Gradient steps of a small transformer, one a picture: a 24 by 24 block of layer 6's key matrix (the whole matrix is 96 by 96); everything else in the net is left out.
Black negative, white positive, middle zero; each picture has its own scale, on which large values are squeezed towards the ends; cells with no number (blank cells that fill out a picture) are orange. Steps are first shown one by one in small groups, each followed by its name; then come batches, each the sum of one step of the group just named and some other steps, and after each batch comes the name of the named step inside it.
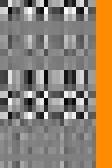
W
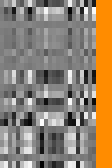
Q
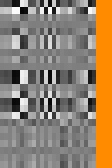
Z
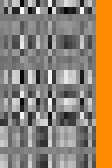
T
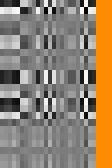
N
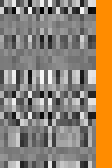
T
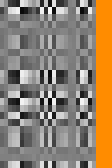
Z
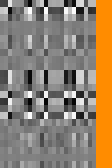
W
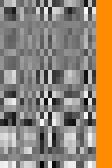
Q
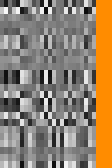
N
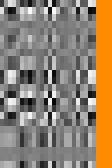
Z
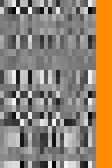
Q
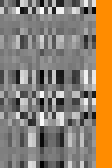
Z
